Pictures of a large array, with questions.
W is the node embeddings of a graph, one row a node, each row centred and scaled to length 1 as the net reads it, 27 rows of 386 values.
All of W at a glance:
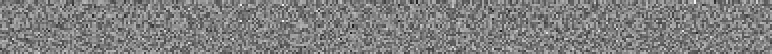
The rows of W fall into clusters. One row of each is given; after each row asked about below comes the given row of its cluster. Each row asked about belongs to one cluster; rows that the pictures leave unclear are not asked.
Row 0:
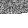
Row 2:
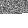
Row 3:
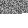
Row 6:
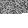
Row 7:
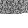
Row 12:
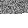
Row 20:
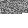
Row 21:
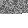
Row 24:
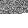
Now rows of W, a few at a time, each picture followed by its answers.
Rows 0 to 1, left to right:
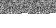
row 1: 0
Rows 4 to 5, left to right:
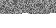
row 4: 21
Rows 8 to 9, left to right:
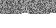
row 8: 7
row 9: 20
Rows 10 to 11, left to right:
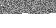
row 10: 2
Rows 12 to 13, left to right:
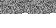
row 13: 12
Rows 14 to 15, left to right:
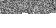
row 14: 20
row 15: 6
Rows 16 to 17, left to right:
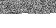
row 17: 21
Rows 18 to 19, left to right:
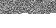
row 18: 24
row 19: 6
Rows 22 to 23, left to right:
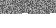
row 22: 12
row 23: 3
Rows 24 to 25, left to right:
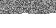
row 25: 7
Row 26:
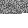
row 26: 3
